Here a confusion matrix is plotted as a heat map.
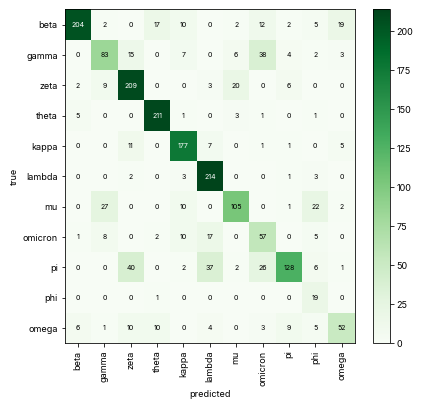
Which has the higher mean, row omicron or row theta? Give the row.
theta
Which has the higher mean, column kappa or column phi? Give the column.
kappa
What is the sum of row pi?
242
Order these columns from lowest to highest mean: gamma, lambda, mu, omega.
omega, gamma, mu, lambda
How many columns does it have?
11
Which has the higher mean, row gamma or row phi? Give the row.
gamma
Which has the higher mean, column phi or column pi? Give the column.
pi
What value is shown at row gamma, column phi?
2
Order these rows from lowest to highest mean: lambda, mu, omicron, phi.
phi, omicron, mu, lambda
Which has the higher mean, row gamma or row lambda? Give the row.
lambda
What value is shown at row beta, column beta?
204
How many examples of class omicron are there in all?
100
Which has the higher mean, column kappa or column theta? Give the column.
theta
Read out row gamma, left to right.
0 83 15 0 7 0 6 38 4 2 3
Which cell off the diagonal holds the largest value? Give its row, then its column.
pi, zeta
